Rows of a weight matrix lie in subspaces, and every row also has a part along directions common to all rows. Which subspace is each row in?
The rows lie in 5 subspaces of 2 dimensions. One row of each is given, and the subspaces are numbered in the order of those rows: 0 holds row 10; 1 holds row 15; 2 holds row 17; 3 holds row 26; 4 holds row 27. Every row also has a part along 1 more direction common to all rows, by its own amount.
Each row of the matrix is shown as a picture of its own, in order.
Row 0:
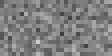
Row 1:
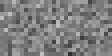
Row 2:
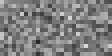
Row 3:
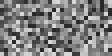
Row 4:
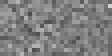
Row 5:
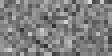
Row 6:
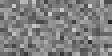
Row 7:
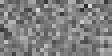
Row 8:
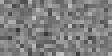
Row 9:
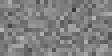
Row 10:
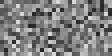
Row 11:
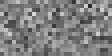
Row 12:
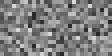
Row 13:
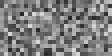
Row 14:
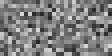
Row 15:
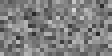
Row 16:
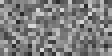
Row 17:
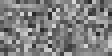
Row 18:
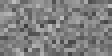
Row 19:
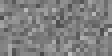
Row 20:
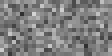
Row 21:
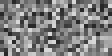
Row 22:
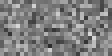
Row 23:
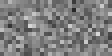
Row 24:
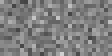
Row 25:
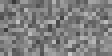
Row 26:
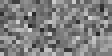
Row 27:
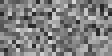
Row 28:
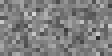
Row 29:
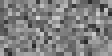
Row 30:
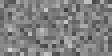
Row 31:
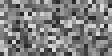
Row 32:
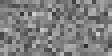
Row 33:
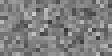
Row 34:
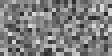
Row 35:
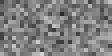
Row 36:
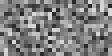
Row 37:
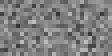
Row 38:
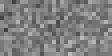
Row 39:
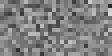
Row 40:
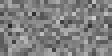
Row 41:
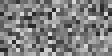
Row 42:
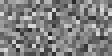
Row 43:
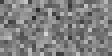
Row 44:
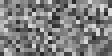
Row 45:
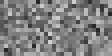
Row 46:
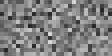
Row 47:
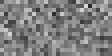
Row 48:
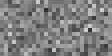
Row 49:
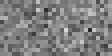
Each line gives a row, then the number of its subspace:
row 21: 3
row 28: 1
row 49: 1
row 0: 2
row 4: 3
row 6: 0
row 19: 3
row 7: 0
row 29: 4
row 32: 2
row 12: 0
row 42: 4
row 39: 3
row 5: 2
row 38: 3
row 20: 4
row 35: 2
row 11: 0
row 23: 1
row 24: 0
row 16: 0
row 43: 0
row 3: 0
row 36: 3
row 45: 4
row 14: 2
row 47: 0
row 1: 3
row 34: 2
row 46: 4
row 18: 3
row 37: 4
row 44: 4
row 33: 1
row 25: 3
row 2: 2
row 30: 2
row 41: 4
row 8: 0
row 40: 1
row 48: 1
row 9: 1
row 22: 4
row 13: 2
